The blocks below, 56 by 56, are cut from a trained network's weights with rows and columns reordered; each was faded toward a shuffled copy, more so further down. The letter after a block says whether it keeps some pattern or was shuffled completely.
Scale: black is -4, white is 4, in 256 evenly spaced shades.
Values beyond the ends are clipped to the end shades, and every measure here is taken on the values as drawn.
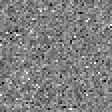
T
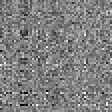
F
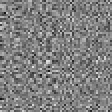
F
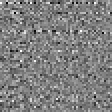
F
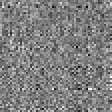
F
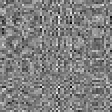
F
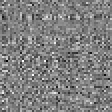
F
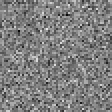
T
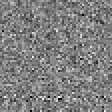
F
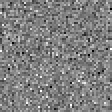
T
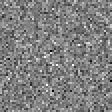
T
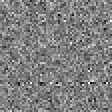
F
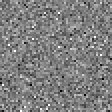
T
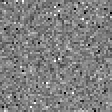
T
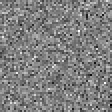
T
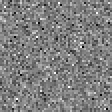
T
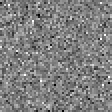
T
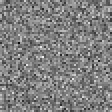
T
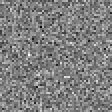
T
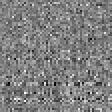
F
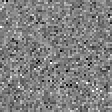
T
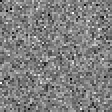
T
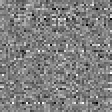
F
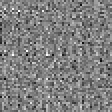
F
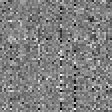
F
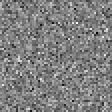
T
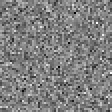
T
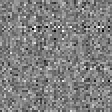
F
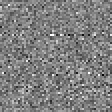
F
